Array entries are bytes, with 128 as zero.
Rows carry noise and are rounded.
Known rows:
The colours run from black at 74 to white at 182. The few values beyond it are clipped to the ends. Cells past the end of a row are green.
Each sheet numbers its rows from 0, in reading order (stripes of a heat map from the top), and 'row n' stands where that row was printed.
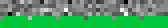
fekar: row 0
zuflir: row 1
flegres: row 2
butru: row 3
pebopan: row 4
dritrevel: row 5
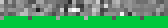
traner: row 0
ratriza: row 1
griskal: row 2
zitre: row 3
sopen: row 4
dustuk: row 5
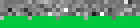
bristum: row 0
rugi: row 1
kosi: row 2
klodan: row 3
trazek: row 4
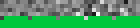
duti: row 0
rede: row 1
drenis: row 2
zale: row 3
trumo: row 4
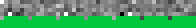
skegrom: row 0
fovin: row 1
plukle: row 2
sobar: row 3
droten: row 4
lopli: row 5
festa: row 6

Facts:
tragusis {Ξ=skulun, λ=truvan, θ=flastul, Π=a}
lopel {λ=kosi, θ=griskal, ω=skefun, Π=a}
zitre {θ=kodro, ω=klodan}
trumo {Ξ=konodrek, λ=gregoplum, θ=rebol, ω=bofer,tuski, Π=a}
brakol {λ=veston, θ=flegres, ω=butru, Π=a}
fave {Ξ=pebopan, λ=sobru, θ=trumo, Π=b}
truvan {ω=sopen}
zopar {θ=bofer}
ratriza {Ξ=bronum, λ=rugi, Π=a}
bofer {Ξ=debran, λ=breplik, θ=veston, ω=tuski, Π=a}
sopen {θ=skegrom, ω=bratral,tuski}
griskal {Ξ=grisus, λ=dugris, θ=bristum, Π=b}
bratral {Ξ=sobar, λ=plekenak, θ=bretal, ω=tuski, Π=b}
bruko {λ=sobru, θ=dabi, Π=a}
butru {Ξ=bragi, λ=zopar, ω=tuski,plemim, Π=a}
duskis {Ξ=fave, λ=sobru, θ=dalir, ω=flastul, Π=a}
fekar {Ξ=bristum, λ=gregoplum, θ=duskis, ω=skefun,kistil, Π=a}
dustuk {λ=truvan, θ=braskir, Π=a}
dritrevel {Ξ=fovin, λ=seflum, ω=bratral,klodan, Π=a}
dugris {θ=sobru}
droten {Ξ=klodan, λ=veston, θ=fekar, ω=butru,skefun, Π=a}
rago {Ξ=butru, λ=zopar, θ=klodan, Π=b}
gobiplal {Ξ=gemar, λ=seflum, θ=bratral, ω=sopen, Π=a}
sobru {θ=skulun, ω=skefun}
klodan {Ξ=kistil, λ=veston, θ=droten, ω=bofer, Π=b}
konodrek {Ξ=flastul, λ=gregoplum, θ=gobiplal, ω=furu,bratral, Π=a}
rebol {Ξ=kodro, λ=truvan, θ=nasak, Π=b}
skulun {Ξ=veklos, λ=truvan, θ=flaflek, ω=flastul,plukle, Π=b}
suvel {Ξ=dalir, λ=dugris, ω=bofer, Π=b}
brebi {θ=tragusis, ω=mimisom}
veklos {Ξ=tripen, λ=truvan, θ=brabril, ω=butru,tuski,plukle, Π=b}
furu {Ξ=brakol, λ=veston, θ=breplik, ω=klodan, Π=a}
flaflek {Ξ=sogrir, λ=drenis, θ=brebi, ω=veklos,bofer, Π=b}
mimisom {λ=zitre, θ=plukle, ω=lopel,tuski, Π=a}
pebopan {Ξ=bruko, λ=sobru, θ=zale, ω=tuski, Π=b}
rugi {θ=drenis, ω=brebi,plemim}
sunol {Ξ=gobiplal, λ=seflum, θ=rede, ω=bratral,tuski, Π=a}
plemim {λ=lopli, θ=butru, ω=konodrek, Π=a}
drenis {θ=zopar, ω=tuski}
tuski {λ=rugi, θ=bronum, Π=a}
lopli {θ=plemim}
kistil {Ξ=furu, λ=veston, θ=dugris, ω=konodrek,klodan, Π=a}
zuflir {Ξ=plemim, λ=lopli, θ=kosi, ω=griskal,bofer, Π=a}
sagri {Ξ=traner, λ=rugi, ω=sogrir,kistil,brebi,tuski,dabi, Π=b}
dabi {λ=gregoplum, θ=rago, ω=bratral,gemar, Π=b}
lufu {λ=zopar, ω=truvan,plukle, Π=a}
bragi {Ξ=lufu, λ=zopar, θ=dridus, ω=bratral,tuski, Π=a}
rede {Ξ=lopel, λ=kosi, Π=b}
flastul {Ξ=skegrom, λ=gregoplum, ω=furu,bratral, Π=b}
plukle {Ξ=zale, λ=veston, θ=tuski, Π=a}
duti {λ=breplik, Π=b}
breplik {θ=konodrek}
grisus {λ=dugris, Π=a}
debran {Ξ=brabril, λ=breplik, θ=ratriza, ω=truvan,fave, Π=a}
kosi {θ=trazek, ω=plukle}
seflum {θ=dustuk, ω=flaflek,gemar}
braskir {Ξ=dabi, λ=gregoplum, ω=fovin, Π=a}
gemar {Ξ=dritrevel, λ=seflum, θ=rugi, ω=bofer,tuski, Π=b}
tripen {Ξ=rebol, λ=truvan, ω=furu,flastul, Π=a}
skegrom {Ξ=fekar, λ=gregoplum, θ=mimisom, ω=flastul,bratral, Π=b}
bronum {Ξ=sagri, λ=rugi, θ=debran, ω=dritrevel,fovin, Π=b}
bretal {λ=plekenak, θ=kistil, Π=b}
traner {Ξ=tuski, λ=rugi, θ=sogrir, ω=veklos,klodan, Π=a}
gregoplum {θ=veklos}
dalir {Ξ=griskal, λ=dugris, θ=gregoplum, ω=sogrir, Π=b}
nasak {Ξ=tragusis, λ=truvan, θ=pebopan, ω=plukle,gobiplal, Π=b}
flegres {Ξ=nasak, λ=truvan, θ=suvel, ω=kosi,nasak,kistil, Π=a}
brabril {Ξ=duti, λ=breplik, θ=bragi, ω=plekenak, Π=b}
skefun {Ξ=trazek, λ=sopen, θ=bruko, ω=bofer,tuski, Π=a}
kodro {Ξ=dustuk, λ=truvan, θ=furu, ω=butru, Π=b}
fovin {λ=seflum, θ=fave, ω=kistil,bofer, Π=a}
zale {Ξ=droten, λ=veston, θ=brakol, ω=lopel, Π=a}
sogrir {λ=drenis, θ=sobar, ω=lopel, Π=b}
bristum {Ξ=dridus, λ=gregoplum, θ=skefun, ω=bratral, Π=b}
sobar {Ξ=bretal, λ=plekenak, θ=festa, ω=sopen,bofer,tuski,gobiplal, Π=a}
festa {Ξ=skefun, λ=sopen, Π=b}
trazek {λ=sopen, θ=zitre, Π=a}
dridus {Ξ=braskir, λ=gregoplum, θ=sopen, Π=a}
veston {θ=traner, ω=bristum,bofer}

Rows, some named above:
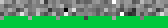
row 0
drenis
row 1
konodrek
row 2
tuski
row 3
tragusis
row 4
skegrom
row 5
drenis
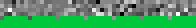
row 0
nasak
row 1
dustuk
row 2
trazek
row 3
brakol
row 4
dalir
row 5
brebi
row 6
plukle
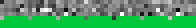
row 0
kistil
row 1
griskal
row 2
mimisom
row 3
bragi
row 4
dridus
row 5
sogrir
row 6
bronum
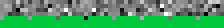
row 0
skulun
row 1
flaflek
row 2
nasak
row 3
veklos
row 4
rago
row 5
kodro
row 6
tripen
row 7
dalir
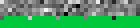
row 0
bragi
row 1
zuflir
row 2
dalir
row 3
breplik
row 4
plekenak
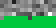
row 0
suvel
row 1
zopar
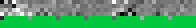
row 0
fave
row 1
lufu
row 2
dustuk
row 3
plemim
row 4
duskis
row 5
bratral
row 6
gemar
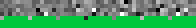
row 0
lopel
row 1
bruko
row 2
flaflek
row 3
veklos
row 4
braskir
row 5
sobru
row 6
tuski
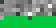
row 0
gobiplal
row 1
truvan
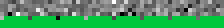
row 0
droten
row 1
rebol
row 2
gregoplum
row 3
sagri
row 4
duskis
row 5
bofer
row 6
dugris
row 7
bretal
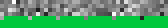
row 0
furu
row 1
mimisom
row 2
veston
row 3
flastul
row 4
debran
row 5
brabril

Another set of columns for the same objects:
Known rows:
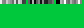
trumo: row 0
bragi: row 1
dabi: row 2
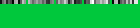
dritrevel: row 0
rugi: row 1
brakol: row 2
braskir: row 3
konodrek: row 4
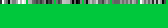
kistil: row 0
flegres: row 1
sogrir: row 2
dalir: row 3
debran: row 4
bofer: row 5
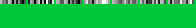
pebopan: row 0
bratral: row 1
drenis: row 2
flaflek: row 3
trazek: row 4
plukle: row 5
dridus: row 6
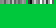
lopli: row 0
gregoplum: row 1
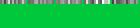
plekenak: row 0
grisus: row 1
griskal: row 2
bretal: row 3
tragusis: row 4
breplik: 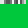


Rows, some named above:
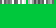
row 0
dugris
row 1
kosi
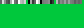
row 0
bretal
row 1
butru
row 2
fave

